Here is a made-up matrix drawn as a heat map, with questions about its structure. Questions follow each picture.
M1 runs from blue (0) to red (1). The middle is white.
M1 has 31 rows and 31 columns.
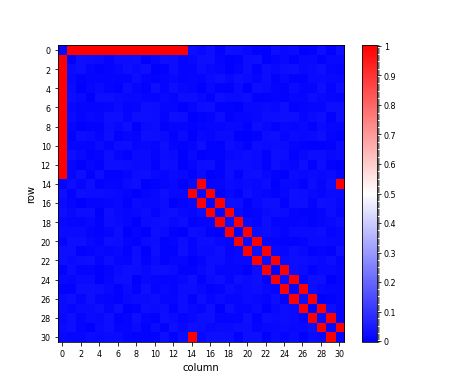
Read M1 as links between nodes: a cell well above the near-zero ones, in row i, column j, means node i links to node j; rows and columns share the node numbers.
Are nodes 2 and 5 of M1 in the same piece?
yes
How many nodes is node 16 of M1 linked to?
2
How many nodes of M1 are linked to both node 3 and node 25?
0
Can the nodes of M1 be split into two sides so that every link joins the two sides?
no
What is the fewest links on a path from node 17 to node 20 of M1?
3
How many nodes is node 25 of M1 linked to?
2
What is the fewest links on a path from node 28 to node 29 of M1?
1
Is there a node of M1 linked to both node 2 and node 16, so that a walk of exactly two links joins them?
no
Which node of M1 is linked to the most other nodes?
node 0
